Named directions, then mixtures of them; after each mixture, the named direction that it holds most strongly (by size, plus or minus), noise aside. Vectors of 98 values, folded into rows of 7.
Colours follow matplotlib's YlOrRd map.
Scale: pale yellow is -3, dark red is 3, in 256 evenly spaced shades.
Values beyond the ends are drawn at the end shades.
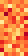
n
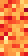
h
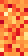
n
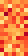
n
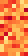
h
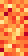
n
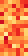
h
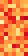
n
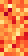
n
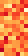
h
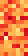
h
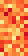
n
